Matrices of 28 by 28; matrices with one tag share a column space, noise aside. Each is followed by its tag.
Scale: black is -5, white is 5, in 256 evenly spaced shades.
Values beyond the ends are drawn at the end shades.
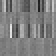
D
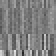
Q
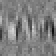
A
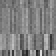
Q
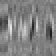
A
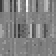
D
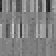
D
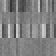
D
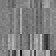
Q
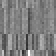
Q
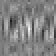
A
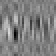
A
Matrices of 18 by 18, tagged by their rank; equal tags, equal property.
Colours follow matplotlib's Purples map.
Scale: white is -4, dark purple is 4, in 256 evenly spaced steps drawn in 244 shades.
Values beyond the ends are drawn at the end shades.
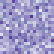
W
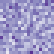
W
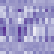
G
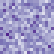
W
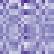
G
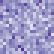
W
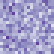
W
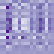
G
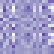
G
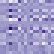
G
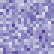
W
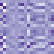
G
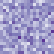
W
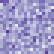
W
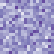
W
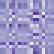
G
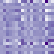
G
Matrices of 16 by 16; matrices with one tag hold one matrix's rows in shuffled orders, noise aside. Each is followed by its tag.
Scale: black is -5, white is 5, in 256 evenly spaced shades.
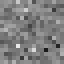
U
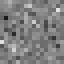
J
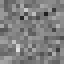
U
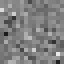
J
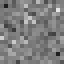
J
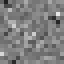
J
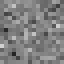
J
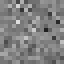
U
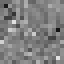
J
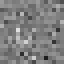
U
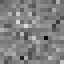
U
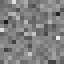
J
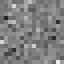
J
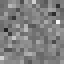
J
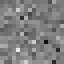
U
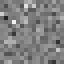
J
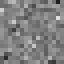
J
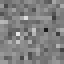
U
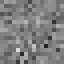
U
